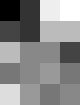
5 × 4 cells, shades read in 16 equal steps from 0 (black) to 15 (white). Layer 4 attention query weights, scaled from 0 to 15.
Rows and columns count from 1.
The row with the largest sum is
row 5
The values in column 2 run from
3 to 9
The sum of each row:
32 29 31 31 37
